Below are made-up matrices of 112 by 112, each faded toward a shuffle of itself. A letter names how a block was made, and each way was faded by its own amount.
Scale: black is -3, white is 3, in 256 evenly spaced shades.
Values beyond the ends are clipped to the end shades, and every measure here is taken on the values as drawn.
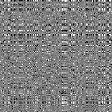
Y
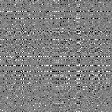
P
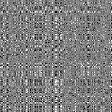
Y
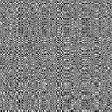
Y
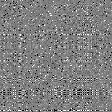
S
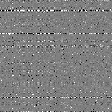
P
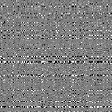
P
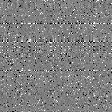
S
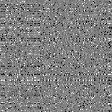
S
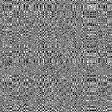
Y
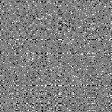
S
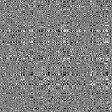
P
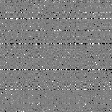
P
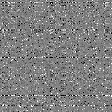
S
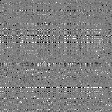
P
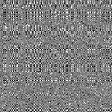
Y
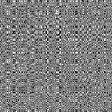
Y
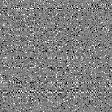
S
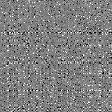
S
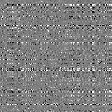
P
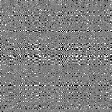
P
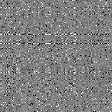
S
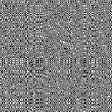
Y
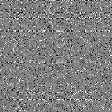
S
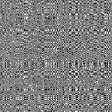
Y
